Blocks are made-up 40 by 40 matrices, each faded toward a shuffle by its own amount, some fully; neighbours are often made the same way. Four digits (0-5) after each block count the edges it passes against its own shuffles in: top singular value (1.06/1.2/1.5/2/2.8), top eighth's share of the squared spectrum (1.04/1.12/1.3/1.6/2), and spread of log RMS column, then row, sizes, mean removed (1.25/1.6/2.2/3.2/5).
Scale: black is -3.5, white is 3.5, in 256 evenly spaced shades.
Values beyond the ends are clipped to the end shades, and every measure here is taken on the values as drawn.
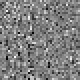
0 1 2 0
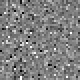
1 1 1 0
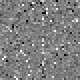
1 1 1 0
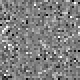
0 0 1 0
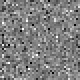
0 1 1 0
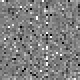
2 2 1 0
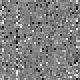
2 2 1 0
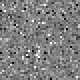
0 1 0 0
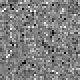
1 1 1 0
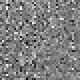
2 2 3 0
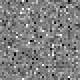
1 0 0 0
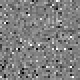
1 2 1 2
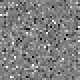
0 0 0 0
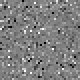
0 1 0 0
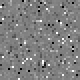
0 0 0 0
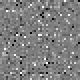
3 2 1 0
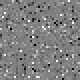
1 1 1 0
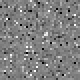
1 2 1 0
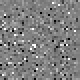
3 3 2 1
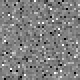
0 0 0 0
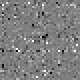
2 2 1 1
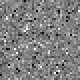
0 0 0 0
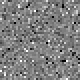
0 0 0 0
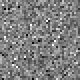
0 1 0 0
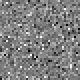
1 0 0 0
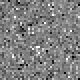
2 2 0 0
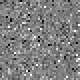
0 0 0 0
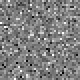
1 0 0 0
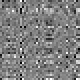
4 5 3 3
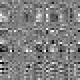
4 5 3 3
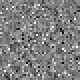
2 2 0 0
